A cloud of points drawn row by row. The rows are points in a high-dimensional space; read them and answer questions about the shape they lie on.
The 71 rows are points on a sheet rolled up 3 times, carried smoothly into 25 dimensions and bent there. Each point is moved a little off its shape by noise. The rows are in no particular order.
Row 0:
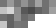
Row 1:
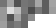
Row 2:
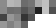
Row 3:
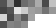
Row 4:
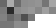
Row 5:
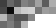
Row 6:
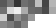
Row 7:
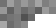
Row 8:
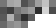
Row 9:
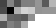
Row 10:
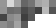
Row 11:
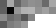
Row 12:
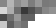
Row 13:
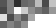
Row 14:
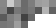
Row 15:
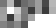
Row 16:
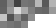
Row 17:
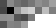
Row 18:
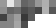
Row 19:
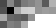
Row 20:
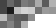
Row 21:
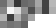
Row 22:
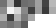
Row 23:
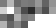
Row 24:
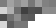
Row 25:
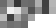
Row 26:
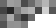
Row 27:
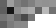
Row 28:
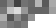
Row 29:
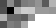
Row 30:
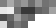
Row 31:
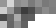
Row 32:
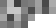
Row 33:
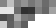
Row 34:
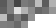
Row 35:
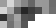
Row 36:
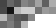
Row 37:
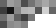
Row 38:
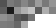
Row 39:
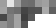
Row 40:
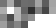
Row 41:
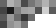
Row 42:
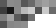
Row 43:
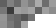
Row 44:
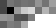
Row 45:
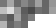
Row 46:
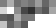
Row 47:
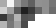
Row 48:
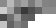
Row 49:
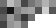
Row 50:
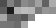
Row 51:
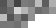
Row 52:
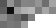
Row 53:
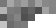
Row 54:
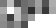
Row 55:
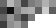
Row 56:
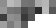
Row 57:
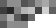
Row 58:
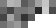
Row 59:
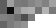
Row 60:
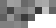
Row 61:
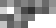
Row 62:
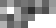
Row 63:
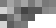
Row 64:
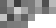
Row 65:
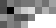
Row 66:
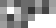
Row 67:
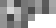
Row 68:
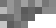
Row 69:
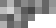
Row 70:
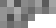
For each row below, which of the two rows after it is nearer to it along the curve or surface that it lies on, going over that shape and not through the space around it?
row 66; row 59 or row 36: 36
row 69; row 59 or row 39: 39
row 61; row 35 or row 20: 35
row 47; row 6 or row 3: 6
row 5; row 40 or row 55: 55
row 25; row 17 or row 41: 17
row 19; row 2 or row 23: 2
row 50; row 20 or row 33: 20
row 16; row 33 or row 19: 19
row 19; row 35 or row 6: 6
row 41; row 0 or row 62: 0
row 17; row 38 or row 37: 37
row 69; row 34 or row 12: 12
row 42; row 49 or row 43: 49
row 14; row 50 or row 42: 50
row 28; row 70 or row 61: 70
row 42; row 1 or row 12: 12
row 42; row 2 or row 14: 2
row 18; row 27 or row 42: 42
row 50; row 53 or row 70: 53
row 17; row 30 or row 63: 63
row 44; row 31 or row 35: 31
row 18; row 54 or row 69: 69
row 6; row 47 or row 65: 65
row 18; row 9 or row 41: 41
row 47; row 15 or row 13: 15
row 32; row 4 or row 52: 52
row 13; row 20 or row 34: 20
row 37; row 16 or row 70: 16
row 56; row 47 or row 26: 26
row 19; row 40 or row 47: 40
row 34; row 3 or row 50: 50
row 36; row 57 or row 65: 65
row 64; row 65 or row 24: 24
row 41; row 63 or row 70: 63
